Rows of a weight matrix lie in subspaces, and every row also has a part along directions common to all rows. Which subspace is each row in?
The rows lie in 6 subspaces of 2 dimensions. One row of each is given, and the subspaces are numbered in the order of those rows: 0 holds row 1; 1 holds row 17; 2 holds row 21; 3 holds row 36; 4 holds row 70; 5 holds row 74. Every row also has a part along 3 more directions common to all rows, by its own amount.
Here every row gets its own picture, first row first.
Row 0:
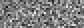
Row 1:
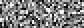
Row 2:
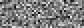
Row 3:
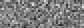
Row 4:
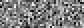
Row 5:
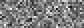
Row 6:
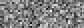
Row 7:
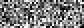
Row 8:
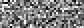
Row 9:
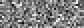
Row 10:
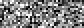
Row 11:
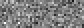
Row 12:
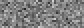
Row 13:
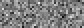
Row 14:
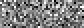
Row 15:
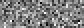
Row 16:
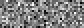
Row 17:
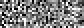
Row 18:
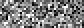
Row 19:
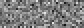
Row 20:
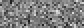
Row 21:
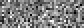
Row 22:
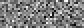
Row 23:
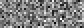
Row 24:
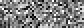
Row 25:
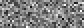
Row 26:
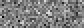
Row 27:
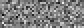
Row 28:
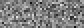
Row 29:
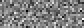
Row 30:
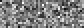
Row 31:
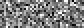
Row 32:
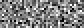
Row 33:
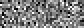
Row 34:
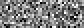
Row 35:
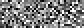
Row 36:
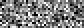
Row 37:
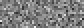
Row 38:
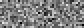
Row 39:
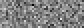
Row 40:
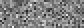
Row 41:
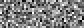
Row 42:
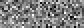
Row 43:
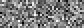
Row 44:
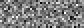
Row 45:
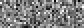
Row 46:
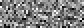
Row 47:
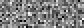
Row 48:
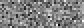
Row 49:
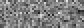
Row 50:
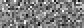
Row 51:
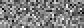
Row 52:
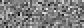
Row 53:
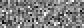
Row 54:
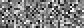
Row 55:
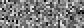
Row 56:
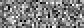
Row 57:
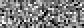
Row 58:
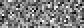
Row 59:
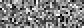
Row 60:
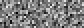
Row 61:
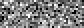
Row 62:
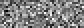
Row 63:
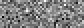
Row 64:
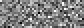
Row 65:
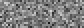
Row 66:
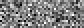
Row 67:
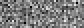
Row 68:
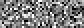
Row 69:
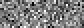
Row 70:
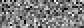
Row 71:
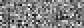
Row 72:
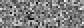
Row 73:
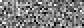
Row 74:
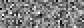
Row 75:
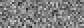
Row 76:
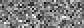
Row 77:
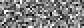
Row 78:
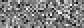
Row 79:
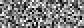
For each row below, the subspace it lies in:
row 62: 0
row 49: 5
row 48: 3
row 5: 3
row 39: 4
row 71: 3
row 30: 5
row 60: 0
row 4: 4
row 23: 4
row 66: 3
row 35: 5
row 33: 1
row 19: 4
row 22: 5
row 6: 2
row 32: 5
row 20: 0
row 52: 2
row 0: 0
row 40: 3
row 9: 3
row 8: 4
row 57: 2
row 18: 2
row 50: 4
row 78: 5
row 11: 2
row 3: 4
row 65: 0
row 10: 2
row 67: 4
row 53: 2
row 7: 4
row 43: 3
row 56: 1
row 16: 4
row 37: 0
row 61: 2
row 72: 5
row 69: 4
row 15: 0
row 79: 1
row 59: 5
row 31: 5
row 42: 1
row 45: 4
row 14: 4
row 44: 1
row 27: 1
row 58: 2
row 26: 3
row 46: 1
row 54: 5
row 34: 1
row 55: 5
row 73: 2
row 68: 1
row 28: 1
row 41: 1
